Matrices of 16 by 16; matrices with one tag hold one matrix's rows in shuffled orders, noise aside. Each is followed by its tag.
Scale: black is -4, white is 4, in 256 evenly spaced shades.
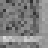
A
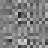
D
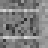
A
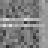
A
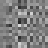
D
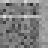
A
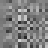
D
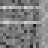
A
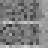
A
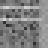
A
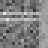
A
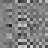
D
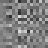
D
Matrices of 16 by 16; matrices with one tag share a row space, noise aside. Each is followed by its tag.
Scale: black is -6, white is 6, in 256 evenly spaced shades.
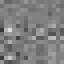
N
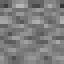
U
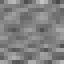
U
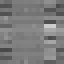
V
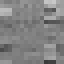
V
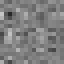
N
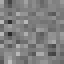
N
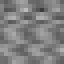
U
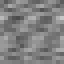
U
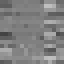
V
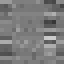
V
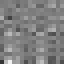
N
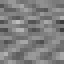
U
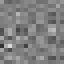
N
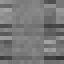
V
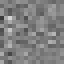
N
